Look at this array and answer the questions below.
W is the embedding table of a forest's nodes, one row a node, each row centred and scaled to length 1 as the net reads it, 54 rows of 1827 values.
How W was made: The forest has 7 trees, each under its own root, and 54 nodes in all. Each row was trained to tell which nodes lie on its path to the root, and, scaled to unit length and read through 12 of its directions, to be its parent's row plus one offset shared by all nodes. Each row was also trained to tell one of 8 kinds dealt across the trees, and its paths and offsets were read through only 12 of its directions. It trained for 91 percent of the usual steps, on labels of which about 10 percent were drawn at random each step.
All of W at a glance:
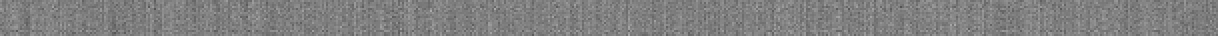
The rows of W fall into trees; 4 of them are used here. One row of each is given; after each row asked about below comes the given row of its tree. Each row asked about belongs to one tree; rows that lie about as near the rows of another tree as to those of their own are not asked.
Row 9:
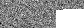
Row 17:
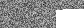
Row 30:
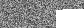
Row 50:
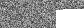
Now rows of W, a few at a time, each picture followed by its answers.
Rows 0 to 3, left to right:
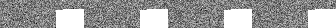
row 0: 17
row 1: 30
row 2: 30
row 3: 30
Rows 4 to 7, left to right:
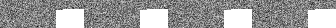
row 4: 17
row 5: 50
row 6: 50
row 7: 30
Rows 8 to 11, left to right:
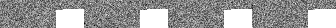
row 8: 17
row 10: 50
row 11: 9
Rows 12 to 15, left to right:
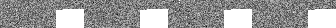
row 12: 30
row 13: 30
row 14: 17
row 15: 9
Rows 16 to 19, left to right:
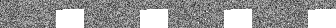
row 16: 50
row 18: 50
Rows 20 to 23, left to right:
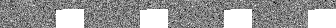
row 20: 9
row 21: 17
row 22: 9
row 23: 30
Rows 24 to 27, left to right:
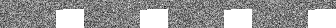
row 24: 50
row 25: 50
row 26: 17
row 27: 9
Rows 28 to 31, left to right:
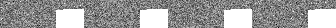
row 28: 50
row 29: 9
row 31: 9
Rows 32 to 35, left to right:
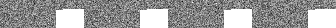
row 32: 17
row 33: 30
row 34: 17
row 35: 50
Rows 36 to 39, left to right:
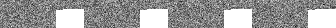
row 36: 30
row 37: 9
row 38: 50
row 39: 50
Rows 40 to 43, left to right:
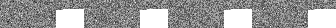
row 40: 9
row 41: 17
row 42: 50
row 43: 9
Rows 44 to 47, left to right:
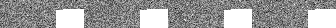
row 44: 50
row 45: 30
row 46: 30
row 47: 30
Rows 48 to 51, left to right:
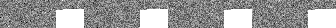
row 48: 17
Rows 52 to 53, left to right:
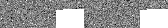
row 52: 17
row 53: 17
